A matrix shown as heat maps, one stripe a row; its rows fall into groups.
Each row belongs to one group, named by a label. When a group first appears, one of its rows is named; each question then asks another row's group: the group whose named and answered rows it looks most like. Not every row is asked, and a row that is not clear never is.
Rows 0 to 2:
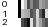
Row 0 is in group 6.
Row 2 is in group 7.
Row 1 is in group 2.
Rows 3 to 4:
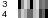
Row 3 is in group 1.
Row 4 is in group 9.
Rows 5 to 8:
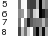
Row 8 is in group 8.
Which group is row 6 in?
9
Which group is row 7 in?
6
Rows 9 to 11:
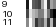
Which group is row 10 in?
9
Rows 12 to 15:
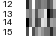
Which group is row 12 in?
2
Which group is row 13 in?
9
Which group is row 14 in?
1
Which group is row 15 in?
8
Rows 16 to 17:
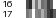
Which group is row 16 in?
2
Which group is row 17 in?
9
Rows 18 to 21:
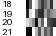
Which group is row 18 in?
2
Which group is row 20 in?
7
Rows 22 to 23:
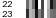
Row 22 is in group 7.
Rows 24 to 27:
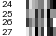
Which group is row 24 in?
9
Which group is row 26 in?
2
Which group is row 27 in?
7
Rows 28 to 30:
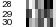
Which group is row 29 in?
2
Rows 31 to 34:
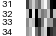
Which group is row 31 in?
9
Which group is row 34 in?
9
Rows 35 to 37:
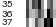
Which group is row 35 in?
1
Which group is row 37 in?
8
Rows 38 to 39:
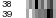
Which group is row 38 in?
7
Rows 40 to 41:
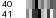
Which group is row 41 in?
1
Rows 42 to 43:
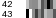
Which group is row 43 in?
6
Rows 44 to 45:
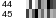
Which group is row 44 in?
9
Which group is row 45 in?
6
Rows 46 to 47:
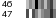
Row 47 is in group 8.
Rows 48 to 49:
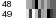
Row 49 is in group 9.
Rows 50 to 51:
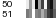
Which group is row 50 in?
7
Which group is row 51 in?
9
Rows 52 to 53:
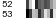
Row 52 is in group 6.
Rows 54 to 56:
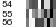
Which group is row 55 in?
8
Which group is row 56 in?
6
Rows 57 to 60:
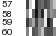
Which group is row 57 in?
6
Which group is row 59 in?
2
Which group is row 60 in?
8
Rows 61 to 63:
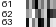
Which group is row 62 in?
9
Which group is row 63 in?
1
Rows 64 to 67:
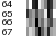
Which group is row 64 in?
8
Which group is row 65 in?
2
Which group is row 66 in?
7
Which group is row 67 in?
1
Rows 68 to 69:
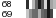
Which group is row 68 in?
1
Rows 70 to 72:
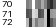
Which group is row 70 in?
9
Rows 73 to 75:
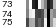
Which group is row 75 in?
1
